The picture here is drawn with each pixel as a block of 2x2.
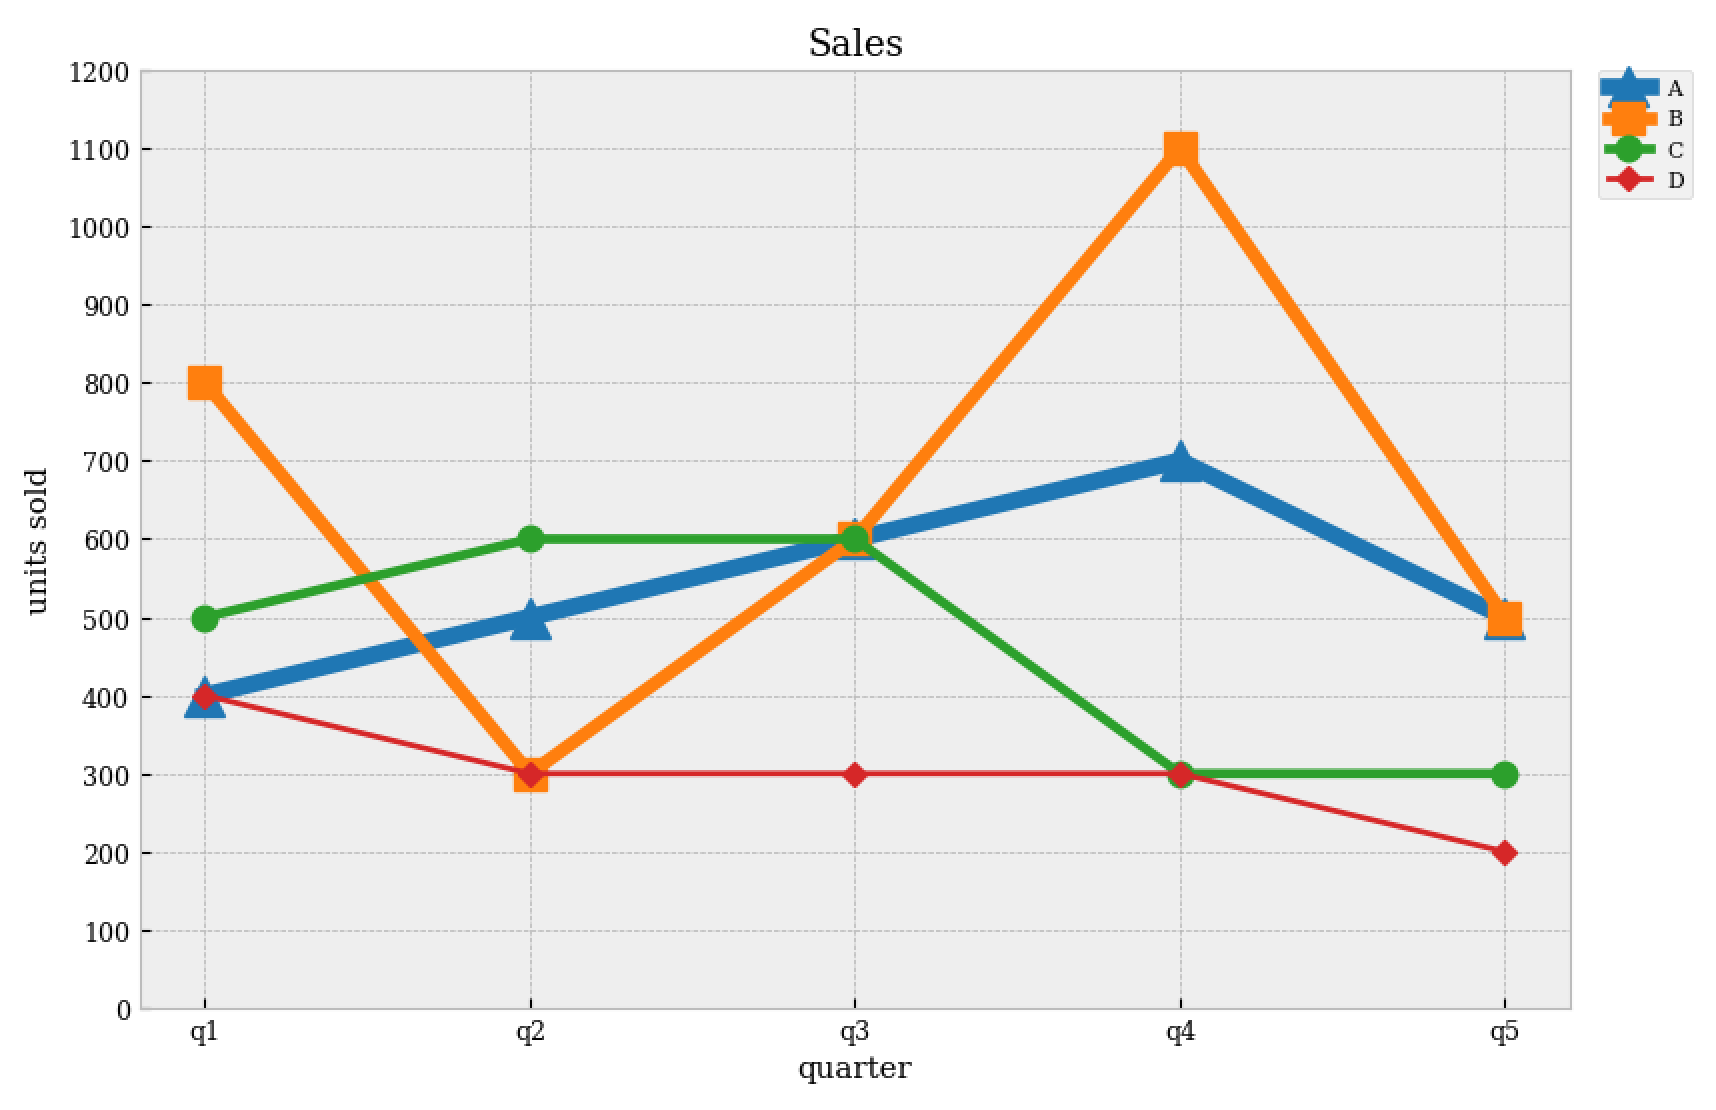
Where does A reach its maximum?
q4
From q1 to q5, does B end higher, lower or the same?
lower
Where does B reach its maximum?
q4
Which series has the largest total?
B
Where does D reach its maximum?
q1
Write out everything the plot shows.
Title: Sales
x-axis: quarter, ticks q1 q2 q3 q4 q5
y-axis: units sold, ticks 0 100 200 300 400 500 600 700 800 900 1000 1100 1200
Legend: A, B, C, D
Values:
A: 400 500 600 700 500
B: 800 300 600 1100 500
C: 500 600 600 300 300
D: 400 300 300 300 200
